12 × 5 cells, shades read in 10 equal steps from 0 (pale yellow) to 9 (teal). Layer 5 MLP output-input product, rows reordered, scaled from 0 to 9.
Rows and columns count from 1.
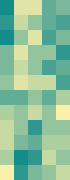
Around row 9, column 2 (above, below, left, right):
4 5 2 8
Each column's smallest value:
0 1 1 2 0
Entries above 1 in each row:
3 5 4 4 5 4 5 4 5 5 5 4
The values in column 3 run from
1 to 8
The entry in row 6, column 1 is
4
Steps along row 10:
up up down same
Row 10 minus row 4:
-3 4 2 -1 -5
